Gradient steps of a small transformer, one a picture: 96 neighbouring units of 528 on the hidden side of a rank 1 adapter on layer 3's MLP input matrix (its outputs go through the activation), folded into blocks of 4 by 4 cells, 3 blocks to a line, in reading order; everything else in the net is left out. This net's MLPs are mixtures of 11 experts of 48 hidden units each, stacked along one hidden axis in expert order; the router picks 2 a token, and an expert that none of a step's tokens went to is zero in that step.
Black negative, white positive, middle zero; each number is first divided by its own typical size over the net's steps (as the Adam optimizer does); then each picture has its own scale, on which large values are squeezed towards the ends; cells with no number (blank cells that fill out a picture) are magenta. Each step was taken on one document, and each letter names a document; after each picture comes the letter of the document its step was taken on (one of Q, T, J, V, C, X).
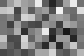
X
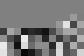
X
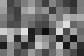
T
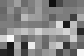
X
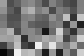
X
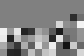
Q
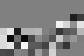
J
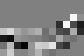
J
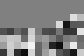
J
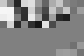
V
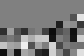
Q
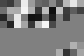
V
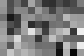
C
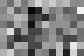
C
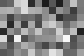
C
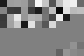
V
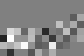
J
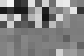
V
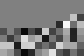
T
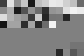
V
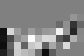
T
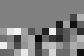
Q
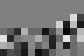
J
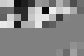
V
